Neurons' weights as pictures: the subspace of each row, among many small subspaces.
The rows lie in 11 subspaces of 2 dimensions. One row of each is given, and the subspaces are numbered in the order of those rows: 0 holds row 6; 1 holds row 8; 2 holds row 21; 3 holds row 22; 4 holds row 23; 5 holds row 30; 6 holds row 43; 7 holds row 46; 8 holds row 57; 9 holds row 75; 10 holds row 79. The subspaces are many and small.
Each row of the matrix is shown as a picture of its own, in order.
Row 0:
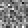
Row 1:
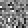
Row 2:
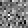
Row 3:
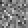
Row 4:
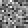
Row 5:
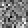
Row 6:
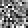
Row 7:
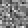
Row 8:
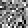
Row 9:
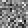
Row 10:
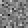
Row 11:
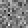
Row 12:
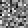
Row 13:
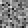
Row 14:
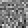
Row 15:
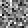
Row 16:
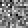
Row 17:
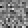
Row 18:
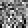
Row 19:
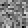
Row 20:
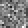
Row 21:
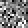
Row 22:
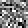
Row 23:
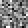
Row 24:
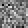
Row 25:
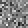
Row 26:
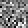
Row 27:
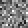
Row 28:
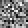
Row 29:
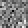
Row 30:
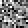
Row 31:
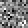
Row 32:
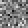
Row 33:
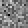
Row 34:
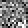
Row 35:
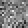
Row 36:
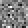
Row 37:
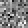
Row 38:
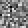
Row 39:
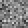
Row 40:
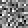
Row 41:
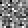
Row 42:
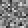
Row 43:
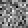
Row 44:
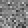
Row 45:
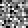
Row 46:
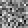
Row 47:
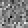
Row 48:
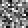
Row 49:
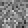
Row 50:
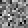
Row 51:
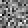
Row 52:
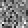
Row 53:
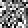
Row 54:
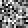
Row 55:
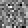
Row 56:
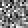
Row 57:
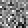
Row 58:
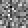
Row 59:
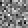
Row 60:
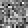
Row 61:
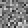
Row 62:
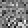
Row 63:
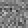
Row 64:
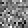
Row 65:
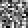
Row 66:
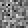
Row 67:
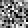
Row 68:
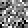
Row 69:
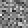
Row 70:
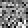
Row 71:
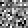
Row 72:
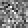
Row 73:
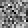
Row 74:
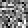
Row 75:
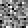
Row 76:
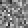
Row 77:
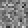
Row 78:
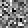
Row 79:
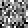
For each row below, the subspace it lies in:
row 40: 7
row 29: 1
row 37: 2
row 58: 7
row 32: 6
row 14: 9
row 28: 6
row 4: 5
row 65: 3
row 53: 1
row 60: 0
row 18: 1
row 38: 7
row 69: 3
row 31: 2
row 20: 9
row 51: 7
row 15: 3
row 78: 3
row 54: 5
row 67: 6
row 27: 6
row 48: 3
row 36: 7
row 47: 10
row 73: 6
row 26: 8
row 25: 8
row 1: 8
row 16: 10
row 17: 8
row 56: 10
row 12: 9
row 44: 8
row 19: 3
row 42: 4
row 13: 9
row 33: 5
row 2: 2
